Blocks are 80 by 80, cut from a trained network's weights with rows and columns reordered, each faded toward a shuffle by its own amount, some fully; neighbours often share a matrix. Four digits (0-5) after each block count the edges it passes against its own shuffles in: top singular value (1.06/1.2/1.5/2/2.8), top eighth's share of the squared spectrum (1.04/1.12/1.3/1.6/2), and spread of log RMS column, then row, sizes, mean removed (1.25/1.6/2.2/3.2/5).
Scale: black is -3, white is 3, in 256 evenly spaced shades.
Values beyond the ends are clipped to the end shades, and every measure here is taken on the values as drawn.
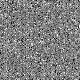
1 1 0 1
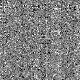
2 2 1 2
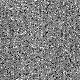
1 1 0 0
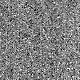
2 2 0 1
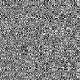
3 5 1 3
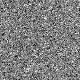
1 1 0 0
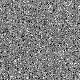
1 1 0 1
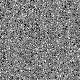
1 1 0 0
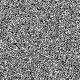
0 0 0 0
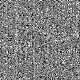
2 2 0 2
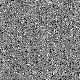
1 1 0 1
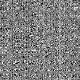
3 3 1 3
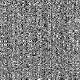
3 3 1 3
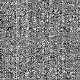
3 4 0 3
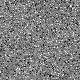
0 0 0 0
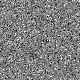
0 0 0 0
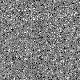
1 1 0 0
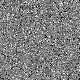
0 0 0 0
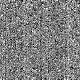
2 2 0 2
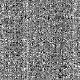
3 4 1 3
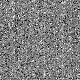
1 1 0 0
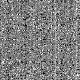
3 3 1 3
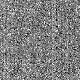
2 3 0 2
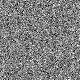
0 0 0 0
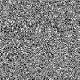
3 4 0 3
